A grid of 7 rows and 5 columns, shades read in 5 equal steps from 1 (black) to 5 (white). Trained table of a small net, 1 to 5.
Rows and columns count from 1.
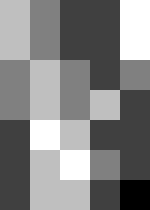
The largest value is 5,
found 4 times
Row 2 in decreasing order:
5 4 3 2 2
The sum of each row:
16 16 15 16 15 16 13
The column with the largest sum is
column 2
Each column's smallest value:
2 3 2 2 1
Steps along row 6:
up up down down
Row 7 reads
2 4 4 2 1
